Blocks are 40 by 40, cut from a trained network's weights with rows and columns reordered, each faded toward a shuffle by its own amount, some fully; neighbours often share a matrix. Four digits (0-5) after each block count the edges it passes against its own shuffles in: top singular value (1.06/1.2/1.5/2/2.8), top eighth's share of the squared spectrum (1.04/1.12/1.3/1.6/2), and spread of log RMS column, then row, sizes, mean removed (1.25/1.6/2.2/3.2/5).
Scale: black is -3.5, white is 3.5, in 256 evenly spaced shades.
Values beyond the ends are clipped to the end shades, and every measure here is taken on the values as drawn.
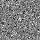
0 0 0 0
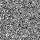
0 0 0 0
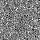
0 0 0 0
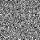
2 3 0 1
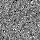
0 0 0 0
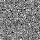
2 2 0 0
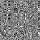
3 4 2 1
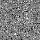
2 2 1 0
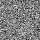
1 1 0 0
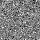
1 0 0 0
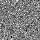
0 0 0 0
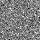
1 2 0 0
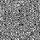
3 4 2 1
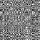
4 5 2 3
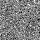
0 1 0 0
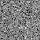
2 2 1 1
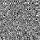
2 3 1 2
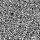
1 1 0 0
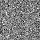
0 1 0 0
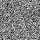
1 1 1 0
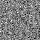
0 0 0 0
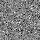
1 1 0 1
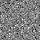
2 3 1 0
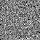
1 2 0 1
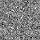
2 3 1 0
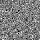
2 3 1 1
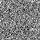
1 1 0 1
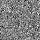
2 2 0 1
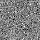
1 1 0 0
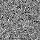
0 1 0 0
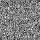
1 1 0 0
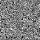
2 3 1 1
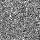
2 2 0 0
